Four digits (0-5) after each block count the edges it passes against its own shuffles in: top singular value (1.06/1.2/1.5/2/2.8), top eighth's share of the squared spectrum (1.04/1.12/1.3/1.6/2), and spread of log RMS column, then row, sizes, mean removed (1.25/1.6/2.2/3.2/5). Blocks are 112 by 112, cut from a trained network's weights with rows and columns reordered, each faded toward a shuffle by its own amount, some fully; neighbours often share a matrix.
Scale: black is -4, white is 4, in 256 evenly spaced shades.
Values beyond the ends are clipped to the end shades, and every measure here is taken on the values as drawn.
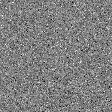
0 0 0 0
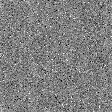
0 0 0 0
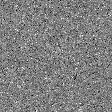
0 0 0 0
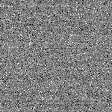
2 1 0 0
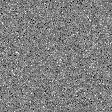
0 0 0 0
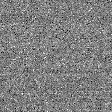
2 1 1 0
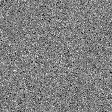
1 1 0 0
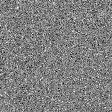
0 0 0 0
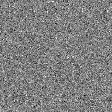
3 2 0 1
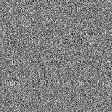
4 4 1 2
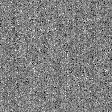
2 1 0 0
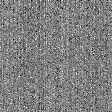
3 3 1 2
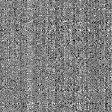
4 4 2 3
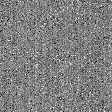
2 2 0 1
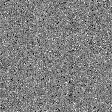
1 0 0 0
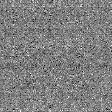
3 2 2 1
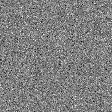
1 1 0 0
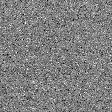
1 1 0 0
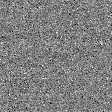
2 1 0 0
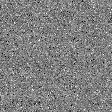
1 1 0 0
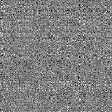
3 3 3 2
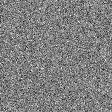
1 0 0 0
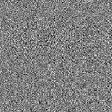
4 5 2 3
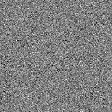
3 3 1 2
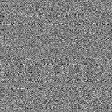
4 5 1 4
